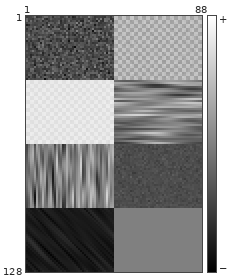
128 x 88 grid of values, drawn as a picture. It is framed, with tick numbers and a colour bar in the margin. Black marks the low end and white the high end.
The table splits into 4 rows of 2 panels. Panel 1,1: low, fine-grained. Panel 1,2: high, checkered. Panel 2,1: very high, checkered, faint in contrast. Panel 2,2: middling, streaked across, strong in contrast. Panel 3,1: middling, streaked downward, strong in contrast. Panel 3,2: low, fine-grained, faint in contrast. Panel 4,1: very low, slanting down to the right, faint in contrast. Panel 4,2: middling, flat.
